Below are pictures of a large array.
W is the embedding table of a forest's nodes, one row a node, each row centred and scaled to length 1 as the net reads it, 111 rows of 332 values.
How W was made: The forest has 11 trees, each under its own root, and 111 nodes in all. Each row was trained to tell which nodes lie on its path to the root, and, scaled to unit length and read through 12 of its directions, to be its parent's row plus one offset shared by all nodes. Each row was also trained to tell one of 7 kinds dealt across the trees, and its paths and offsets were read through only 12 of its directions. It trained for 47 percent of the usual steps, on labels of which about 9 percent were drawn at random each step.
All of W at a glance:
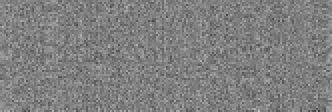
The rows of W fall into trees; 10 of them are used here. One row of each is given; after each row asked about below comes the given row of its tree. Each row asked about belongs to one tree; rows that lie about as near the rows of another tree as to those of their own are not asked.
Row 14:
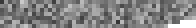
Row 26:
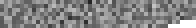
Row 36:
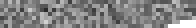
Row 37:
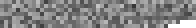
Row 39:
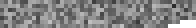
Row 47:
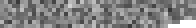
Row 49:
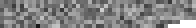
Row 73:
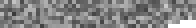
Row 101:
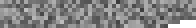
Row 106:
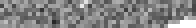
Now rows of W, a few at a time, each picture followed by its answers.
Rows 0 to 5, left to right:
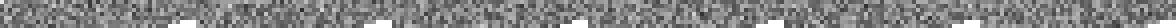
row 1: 49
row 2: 14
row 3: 36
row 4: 26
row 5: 39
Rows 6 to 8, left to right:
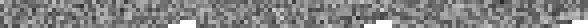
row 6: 26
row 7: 26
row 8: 14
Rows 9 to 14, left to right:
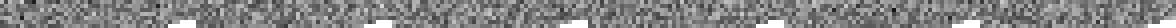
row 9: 26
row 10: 101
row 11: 26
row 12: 26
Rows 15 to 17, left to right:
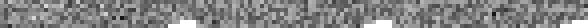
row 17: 39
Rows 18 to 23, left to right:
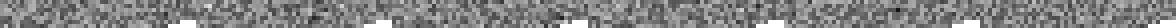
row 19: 37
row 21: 73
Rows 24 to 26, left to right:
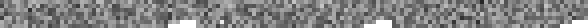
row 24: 106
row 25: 49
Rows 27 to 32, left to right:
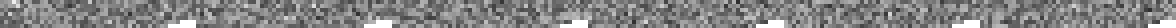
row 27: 36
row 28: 36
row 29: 14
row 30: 47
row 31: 39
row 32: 14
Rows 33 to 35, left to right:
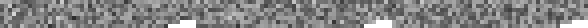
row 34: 36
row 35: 106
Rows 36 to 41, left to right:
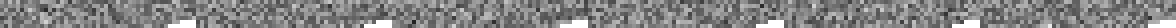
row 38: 36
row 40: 14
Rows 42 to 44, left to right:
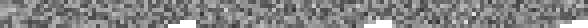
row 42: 47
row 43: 36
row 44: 26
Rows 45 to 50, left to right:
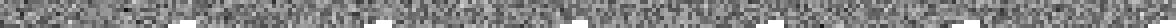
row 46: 14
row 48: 39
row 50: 37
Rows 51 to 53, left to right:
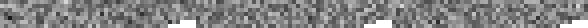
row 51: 39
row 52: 37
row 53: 26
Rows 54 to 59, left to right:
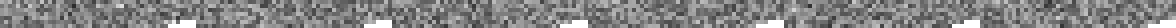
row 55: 36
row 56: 26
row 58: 47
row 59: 36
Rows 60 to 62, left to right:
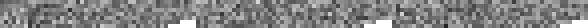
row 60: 47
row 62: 37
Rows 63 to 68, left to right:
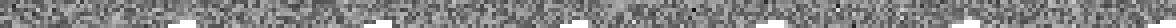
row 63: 14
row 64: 101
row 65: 39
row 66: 49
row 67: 49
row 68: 47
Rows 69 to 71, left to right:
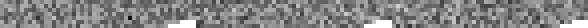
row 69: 39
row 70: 101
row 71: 26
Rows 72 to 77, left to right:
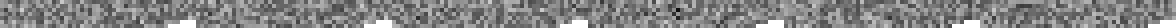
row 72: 39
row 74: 49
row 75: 47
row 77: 47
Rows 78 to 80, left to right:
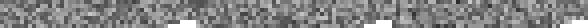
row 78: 101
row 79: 101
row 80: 37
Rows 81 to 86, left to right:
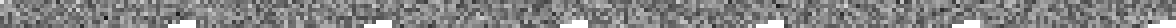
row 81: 26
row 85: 37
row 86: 49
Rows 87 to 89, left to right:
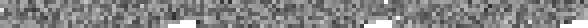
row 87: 37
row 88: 37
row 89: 14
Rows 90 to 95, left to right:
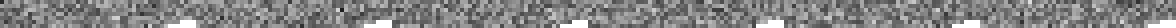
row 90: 49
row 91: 36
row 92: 47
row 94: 73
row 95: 73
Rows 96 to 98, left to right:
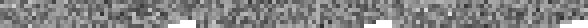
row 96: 73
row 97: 14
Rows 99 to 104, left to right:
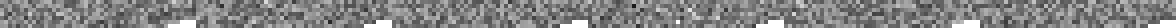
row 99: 36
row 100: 47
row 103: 73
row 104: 101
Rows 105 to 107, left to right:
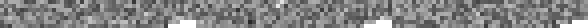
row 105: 106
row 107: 73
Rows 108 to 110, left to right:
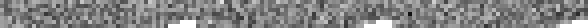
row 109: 37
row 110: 36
